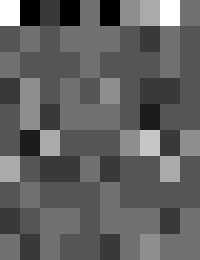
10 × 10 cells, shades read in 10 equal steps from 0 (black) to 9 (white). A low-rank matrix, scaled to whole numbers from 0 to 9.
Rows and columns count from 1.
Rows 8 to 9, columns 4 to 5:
3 3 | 4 3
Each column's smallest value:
2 0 2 0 3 0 3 1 2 3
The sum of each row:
39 34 33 32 32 38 34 32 34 35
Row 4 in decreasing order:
5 5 4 3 3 3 3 2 2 2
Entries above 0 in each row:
7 10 10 10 10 10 10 10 10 10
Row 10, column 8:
5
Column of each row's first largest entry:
1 2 1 2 2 8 1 2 3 8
